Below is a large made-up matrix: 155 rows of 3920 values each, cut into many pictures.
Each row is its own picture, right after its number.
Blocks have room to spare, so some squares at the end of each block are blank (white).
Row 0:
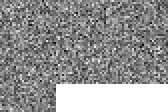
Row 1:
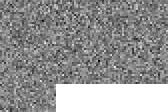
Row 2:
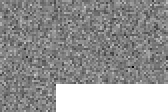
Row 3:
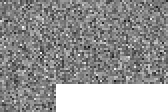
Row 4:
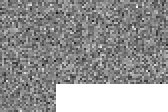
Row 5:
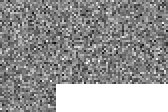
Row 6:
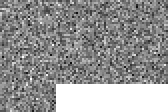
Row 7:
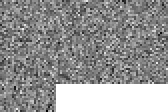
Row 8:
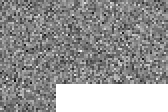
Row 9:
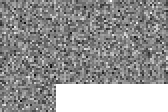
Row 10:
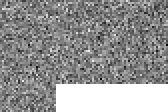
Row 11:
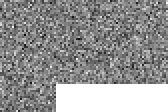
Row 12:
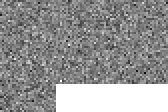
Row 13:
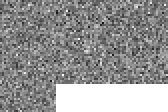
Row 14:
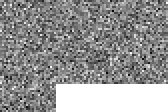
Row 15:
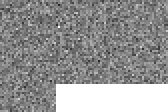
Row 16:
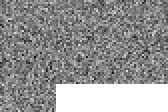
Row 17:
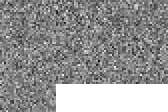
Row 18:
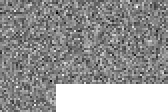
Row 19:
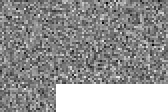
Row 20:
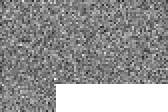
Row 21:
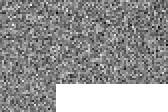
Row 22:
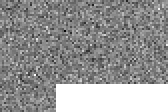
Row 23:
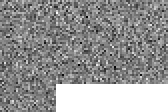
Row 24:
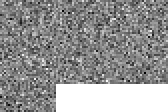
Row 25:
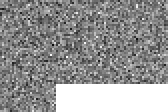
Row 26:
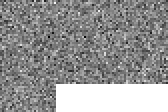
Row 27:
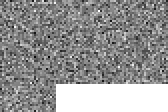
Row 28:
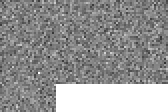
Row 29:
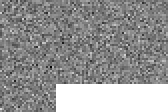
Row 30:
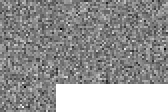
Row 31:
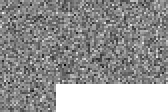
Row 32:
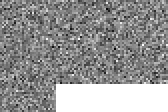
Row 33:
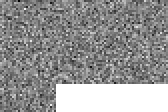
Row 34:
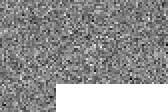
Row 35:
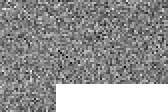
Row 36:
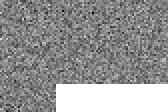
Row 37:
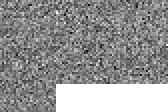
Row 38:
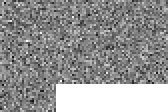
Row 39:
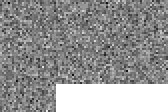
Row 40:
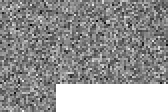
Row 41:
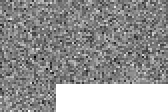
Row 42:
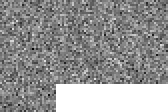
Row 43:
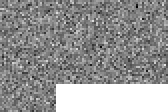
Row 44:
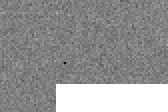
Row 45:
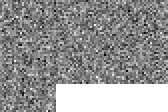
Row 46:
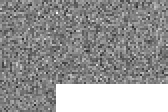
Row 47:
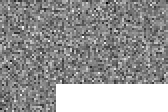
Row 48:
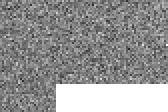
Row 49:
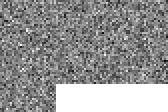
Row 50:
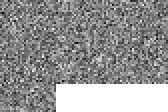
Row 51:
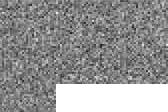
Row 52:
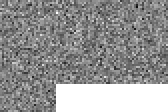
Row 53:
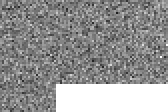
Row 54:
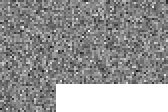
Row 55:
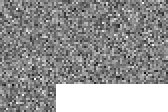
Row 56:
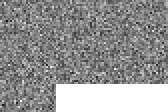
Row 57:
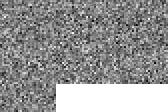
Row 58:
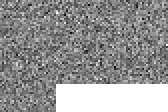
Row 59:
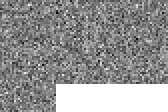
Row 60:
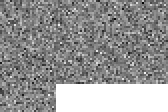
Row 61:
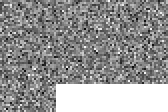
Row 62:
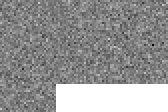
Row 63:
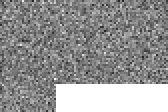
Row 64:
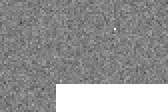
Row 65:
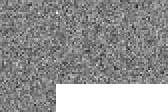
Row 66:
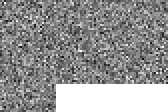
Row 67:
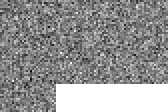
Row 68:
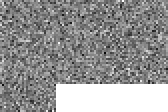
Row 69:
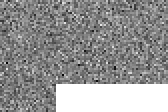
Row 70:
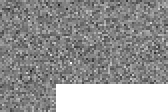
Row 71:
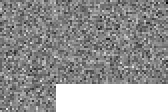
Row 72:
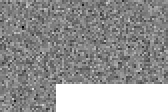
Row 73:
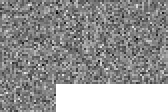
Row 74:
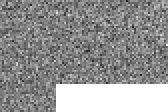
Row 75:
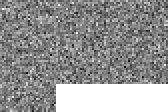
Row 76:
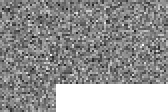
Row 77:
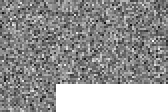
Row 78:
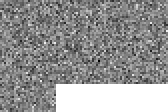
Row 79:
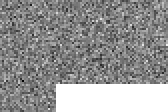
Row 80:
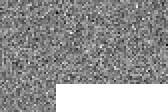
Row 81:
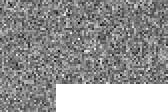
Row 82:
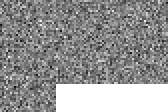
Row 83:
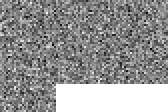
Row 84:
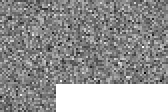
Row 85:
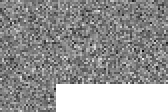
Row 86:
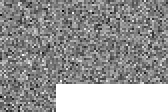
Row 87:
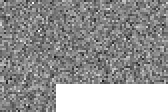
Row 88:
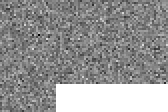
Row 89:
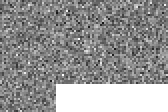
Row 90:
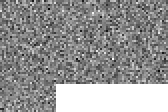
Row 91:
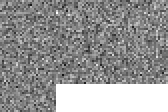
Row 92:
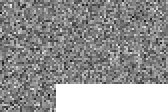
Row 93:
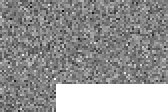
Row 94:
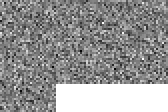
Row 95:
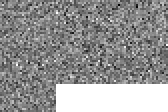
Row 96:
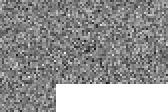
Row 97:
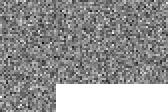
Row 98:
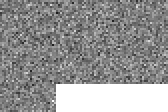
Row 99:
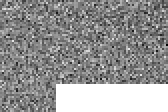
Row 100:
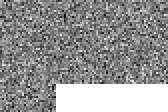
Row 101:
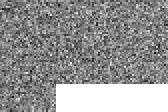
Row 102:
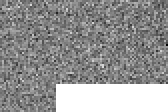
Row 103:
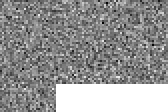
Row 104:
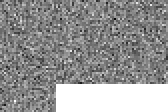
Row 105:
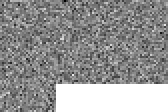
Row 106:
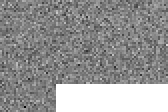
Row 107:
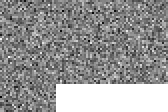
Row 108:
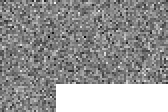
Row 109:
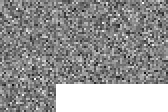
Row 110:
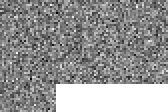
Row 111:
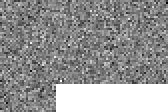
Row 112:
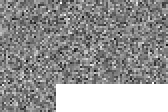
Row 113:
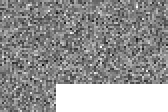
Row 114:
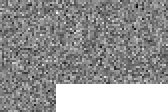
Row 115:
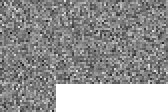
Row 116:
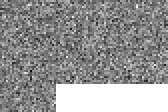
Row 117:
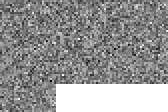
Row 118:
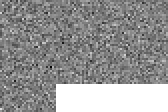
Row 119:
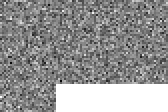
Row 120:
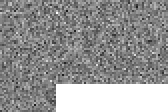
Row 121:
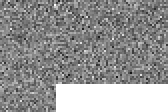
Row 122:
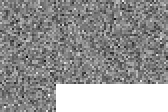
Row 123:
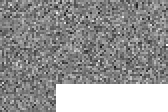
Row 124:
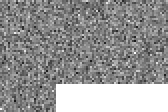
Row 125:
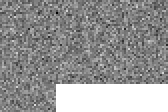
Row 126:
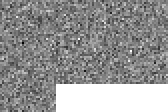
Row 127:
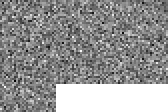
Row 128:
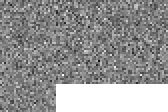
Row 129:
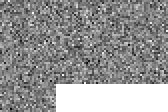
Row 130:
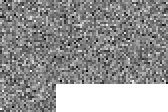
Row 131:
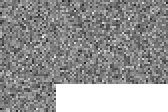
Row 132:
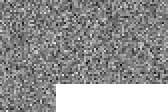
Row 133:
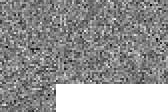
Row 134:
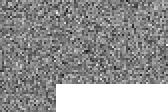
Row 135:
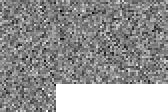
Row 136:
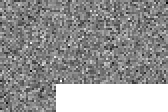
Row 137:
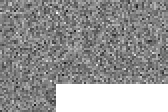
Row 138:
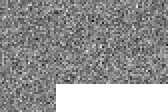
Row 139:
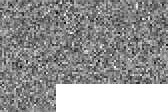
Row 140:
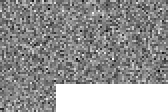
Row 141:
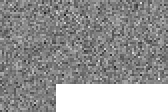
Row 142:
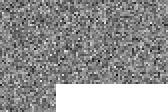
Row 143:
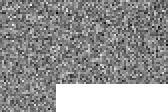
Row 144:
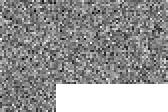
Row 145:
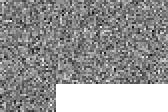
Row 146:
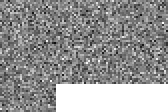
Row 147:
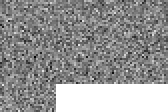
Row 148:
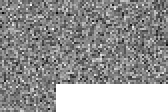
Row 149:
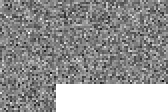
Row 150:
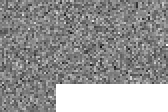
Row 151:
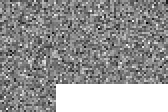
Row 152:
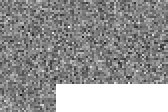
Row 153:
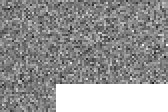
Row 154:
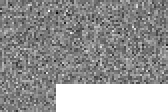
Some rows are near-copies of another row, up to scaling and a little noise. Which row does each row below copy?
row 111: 136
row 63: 20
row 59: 73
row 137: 120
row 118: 29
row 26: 108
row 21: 143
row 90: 140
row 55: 109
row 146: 5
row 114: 52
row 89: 13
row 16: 147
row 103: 19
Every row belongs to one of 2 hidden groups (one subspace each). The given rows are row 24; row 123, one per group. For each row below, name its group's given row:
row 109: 24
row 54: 24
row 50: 123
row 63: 24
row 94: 24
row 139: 123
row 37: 123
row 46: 123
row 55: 24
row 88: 123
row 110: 123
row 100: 24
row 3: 24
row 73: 123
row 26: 24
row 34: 123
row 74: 123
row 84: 24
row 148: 123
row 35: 123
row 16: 24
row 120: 123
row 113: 123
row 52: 123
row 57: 123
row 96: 123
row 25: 123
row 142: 123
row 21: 123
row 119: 24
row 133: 24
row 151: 24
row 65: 123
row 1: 123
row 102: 123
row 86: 24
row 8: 24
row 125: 123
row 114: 123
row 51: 123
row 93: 24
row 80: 123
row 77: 123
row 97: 24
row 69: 123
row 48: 123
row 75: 123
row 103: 24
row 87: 24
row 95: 123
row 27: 24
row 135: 24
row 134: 123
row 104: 24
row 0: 123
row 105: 24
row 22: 123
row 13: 123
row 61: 24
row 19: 24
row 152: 24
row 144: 24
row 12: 24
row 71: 24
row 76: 123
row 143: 123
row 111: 24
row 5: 123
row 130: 24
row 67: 123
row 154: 123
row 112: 123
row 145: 24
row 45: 24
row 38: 24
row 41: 24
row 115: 24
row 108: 24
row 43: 123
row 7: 24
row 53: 123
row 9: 24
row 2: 24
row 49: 24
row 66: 24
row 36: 24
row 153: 123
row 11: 24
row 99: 123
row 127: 24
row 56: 24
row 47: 24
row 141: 123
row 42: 24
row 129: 123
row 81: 123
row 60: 24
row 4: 123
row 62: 24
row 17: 123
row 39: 24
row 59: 123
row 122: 24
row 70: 123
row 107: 24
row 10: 123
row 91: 123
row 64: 24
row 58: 123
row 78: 123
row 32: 123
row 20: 24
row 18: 123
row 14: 24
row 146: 123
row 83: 24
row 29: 24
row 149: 24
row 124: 24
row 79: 123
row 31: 123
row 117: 123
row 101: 123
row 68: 24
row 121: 123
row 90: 24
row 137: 123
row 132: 123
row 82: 24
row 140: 24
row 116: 123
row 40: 123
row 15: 123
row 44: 123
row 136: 24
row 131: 24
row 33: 24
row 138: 123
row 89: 123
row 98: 123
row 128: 123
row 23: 123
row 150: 123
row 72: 24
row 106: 123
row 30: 24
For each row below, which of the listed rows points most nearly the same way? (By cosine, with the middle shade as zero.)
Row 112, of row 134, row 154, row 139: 139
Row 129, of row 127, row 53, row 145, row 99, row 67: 67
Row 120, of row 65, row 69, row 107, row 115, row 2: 65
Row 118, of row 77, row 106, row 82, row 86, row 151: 82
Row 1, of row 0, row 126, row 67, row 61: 126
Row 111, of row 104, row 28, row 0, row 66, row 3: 28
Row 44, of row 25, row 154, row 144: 144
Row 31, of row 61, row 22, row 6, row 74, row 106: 74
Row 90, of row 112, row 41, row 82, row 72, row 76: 41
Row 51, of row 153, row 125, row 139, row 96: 153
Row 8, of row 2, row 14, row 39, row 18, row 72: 14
